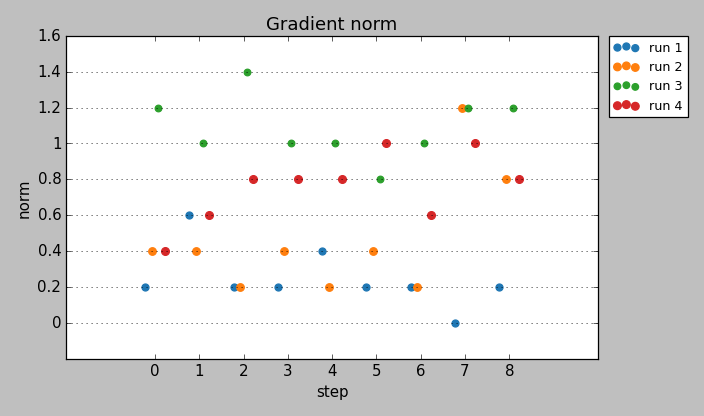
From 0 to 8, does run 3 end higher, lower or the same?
the same
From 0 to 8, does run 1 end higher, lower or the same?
the same
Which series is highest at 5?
run 4
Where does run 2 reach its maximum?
7
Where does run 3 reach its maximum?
2
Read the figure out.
Title: Gradient norm
x-axis: step, ticks 0 1 2 3 4 5 6 7 8
y-axis: norm, ticks 0 0.2 0.4 0.6 0.8 1 1.2 1.4 1.6
Legend: run 1, run 2, run 3, run 4
Values:
run 1: 0.2 0.6 0.2 0.2 0.4 0.2 0.2 0 0.2
run 2: 0.4 0.4 0.2 0.4 0.2 0.4 0.2 1.2 0.8
run 3: 1.2 1 1.4 1 1 0.8 1 1.2 1.2
run 4: 0.4 0.6 0.8 0.8 0.8 1 0.6 1 0.8
